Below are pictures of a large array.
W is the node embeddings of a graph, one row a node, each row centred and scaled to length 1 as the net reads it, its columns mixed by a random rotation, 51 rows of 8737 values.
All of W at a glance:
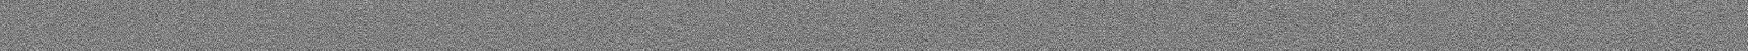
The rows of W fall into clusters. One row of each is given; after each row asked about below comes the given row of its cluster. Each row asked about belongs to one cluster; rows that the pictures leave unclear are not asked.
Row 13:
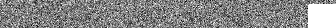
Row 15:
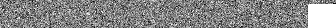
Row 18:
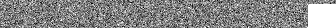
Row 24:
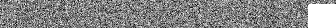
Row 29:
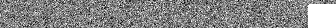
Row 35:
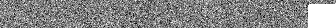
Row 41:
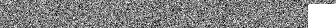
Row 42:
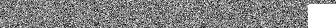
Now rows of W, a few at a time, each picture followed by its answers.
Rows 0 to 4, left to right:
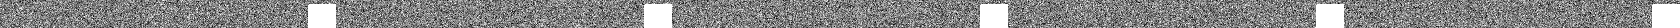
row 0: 15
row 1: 24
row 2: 15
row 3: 18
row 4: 15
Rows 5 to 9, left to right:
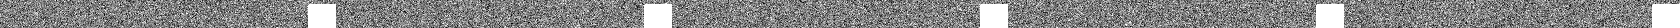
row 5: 29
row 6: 24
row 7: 18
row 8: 18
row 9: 41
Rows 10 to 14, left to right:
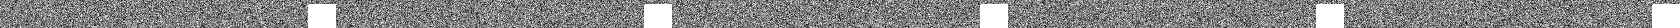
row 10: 42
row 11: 15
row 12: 24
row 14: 41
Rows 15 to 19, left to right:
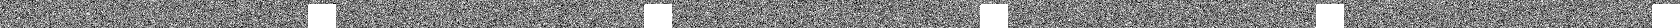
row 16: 41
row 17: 29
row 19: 41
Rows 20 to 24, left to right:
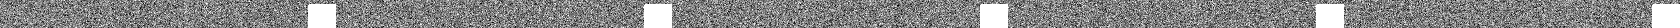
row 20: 35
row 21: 13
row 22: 41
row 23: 42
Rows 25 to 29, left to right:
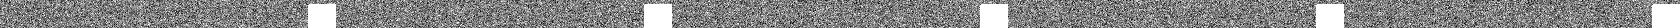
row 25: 24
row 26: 18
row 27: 29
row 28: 42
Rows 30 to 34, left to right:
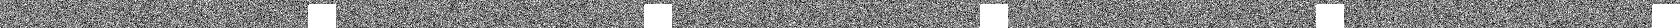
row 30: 35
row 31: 41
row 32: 18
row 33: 42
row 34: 15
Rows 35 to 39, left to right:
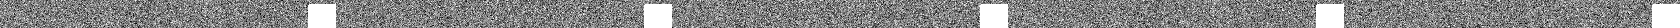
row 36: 29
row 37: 42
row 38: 35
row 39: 24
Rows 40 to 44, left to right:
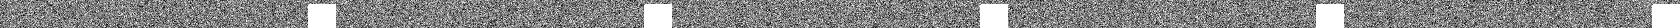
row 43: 15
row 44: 29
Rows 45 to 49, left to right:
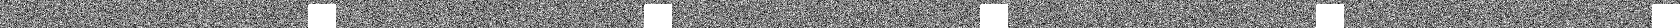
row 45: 24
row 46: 35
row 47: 13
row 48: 18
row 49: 42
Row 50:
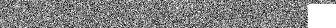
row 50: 42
